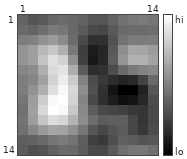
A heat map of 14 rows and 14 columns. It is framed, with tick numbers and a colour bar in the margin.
The middle left is the ninth with the highest average. No row or column stands out. The ninth with the lowest average is the middle right. No lone cell stands out from its neighbours.
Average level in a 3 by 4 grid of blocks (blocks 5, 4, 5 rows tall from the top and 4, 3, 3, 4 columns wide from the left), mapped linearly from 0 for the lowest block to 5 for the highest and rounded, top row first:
3203 / 4500 / 3311
